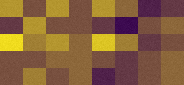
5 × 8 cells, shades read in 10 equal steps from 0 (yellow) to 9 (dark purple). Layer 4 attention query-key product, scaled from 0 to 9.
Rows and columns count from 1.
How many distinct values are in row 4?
3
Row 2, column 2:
3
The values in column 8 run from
5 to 7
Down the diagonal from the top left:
3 3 3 5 8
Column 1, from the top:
3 7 0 6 6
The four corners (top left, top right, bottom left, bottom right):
3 7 6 5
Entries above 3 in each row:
5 7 5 8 8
